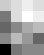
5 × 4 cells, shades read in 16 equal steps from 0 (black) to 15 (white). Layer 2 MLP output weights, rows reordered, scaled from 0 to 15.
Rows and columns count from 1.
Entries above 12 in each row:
3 3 0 0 0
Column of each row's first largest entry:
3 3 4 2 3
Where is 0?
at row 5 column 1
